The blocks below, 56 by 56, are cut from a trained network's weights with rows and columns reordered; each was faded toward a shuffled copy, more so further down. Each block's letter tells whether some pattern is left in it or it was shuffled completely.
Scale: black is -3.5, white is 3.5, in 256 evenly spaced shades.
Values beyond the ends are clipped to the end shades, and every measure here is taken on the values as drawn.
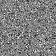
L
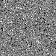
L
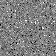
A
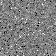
A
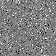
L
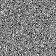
L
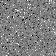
A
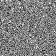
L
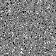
L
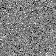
L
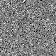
A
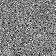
A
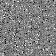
L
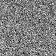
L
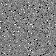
L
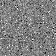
L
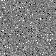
A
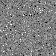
A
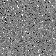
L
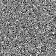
A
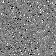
A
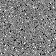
A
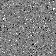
L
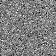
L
